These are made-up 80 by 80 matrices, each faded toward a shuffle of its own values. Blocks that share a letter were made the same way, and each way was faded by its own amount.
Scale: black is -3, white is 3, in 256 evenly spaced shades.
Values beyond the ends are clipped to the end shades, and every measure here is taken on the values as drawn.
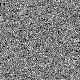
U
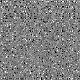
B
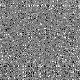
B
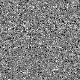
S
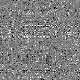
B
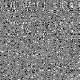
B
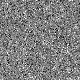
U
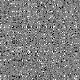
B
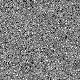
U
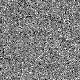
U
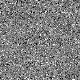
S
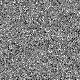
U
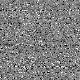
S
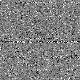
S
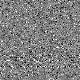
S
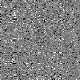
B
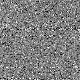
S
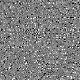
B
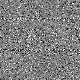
S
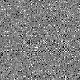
B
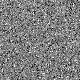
U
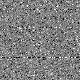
S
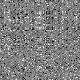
B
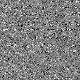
S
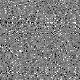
B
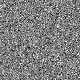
U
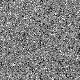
U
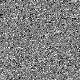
S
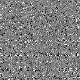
B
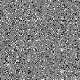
B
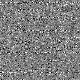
S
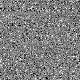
S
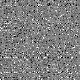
B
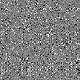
B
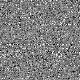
S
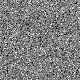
U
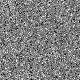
U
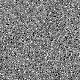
U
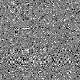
B
